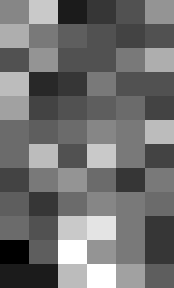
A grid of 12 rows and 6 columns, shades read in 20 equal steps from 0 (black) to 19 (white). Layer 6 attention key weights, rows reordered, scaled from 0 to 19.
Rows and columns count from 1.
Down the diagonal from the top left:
10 9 6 9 8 14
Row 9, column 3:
8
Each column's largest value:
14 15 19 19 12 14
